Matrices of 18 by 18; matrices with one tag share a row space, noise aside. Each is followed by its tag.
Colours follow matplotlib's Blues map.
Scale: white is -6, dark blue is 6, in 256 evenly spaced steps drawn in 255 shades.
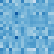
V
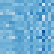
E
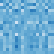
V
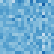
E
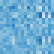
E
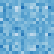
V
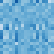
V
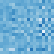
E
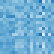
E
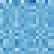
V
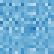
V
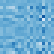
E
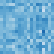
E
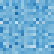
V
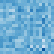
E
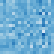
E
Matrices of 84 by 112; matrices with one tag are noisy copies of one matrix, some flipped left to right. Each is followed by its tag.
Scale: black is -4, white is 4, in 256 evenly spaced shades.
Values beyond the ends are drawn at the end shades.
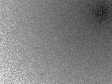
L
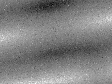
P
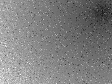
L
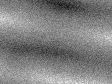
P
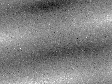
P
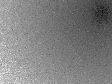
L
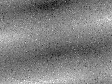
P
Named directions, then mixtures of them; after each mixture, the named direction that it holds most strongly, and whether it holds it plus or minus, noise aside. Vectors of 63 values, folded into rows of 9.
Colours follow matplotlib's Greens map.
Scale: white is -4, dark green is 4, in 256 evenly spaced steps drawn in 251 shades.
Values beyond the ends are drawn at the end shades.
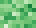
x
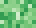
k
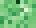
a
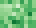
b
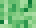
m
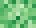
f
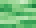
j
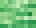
j, plus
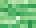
j, plus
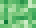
m, minus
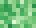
b, minus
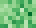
b, plus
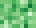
m, plus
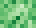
f, plus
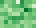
a, minus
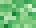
x, minus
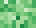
f, plus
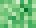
a, minus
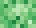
f, plus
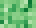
m, plus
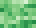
j, plus
